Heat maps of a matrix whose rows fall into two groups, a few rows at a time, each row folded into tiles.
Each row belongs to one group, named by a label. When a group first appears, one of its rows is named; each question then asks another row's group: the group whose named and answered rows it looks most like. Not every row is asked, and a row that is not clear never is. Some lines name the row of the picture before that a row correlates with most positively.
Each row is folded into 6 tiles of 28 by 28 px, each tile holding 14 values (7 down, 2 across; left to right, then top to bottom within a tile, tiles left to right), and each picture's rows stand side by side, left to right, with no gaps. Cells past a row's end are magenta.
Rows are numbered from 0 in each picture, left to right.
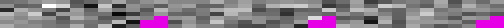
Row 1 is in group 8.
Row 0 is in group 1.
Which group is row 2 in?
1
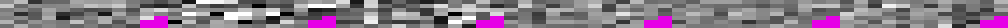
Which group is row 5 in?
1
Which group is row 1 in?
8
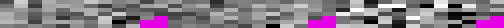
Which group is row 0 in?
1
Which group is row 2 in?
1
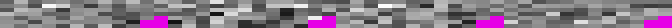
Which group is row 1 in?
8
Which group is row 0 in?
1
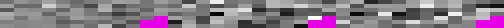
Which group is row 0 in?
1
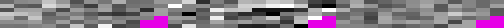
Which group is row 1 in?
8
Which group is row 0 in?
1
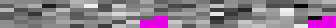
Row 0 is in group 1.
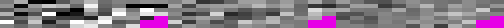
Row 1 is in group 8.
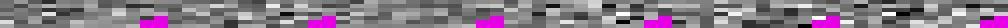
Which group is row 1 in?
1
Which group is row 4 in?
8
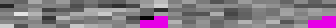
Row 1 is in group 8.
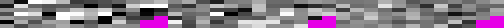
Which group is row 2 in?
1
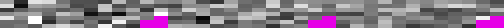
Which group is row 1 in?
1
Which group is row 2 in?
8
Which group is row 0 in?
1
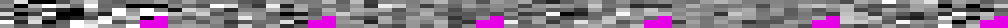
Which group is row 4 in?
8
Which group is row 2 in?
1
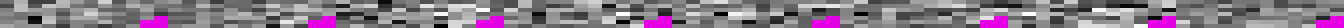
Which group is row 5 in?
8
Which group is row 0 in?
1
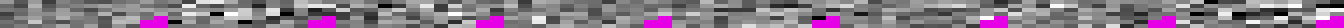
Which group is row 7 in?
8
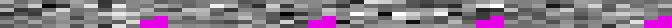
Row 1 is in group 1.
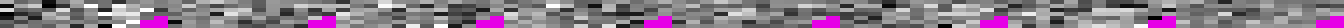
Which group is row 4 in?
8
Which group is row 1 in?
8
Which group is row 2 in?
1
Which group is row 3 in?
1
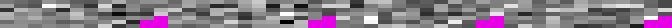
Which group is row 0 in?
1
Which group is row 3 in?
8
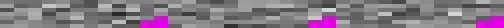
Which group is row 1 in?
8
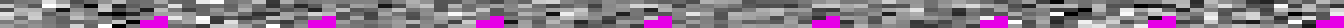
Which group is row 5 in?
8
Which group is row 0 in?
1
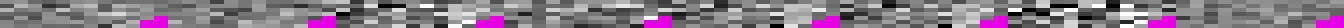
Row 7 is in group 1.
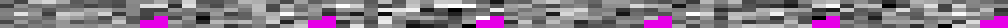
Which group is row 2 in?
8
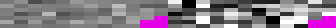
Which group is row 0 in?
8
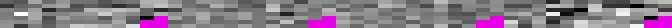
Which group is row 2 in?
1
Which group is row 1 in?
1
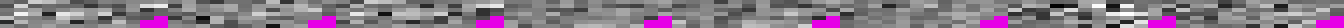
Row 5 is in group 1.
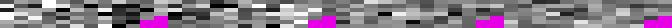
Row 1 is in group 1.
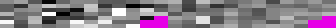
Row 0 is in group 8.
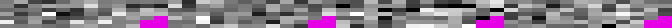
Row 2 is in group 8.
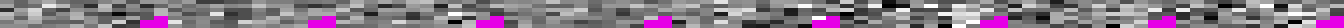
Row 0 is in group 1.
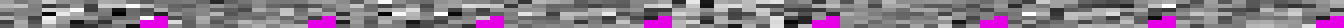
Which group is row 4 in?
1
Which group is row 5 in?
1
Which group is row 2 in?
8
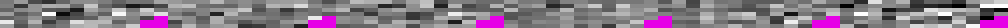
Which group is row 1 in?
8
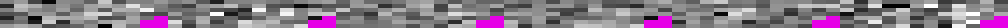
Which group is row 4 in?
8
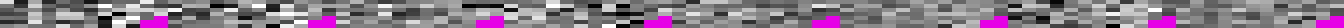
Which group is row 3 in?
1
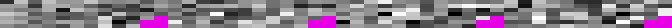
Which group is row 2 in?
8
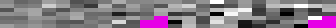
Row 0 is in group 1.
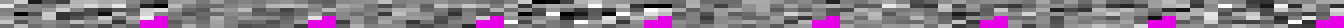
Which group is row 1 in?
8
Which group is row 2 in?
8
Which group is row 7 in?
1
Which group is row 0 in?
8
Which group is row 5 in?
1
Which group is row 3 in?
8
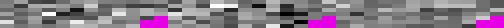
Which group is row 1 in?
1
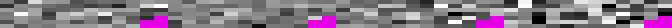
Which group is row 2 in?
1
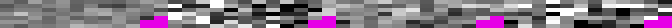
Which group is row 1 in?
1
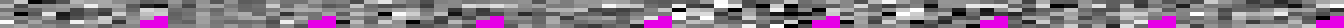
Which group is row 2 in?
8
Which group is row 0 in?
8
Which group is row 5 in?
8
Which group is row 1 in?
1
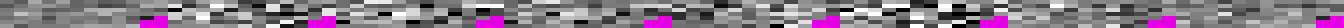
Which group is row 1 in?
1
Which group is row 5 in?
1
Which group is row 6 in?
1
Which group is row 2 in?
8
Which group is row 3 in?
8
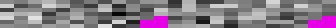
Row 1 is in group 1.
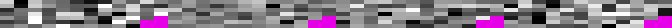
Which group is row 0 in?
1
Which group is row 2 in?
8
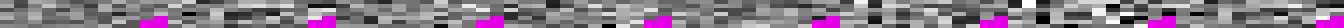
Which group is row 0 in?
1
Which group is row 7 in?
8
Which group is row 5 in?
1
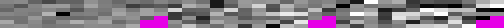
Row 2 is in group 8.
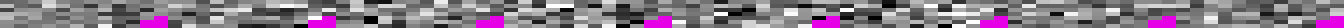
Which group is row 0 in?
1
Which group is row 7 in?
1
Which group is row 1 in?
8
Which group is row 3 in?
1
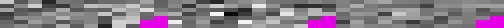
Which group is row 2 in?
8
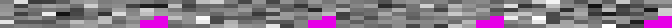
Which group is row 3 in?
1
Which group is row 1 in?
1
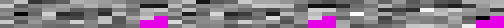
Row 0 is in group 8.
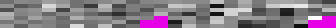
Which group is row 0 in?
1
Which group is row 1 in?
8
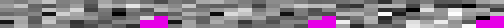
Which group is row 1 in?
8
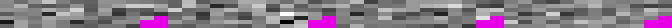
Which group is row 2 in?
8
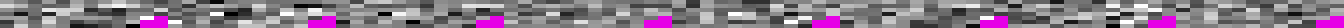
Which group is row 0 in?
8
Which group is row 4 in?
1
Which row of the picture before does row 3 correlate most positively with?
3
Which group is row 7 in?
1
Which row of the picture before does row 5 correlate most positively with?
0
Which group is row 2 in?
8
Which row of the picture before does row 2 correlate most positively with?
0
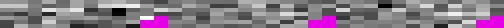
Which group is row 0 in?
8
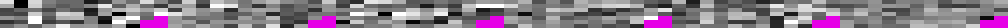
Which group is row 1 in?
1
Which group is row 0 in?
1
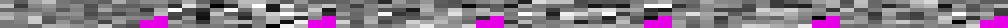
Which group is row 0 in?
1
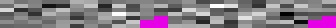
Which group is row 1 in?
1
